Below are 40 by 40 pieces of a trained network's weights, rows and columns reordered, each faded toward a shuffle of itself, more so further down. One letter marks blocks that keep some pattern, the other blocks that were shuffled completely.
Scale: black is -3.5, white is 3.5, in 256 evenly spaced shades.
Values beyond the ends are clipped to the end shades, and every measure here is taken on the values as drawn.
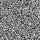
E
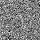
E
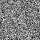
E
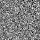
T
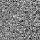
T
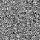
T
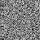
T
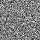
E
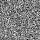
E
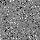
E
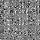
T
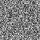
T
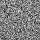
E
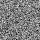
E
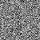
T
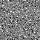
E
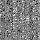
T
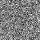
T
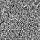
T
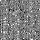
T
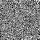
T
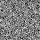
E
